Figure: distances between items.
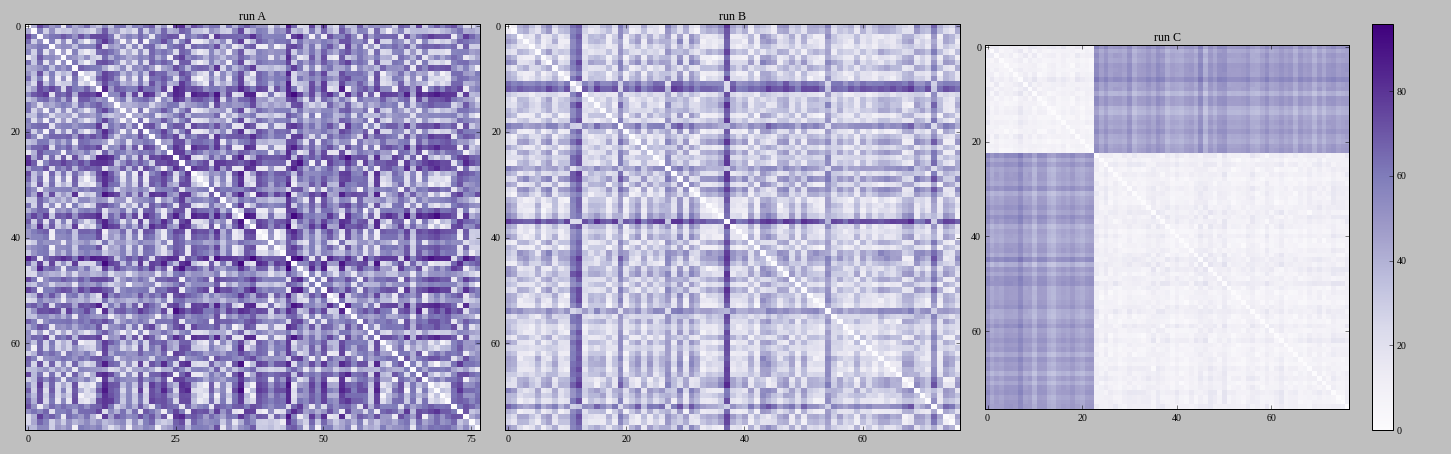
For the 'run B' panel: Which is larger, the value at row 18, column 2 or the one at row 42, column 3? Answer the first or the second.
the first
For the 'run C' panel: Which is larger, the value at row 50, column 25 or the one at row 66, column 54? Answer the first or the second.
the first
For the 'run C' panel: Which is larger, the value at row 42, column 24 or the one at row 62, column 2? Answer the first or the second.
the second
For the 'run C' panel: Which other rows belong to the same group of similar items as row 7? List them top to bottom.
0, 1, 2, 3, 4, 5, 6, 8, 9, 10, 11, 12, 13, 14, 15, 16, 17, 18, 19, 20, 21, 22
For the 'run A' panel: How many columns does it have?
77
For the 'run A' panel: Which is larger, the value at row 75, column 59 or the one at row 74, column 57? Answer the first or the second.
the second
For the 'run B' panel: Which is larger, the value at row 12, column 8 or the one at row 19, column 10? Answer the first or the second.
the first
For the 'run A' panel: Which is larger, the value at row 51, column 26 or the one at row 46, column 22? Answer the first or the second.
the first
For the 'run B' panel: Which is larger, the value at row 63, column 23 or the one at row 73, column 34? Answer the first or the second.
the first
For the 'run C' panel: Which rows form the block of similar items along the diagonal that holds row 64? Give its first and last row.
23 to 76
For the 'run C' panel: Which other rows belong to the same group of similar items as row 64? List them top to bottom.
23, 24, 25, 26, 27, 28, 29, 30, 31, 32, 33, 34, 35, 36, 37, 38, 39, 40, 41, 42, 43, 44, 45, 46, 47, 48, 49, 50, 51, 52, 53, 54, 55, 56, 57, 58, 59, 60, 61, 62, 63, 65, 66, 67, 68, 69, 70, 71, 72, 73, 74, 75, 76
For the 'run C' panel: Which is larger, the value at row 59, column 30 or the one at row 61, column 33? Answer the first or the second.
the first
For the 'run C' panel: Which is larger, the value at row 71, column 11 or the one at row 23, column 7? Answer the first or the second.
the second
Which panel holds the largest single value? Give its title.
run A
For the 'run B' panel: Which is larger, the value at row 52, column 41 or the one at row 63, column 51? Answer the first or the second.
the first
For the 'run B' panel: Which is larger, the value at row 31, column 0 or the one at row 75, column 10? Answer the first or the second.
the second
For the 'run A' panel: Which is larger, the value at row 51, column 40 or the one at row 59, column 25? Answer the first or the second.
the second
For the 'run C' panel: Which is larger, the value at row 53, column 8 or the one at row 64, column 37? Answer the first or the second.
the first
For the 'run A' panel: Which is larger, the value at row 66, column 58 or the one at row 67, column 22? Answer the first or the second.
the second
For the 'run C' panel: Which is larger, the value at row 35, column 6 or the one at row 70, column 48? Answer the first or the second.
the first
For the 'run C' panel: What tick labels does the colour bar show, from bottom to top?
0, 20, 40, 60, 80
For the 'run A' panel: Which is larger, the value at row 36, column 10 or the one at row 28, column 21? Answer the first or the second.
the first
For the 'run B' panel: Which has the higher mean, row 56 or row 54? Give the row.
54
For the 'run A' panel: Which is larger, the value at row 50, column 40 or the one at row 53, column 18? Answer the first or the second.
the second
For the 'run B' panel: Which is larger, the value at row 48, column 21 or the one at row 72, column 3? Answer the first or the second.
the second
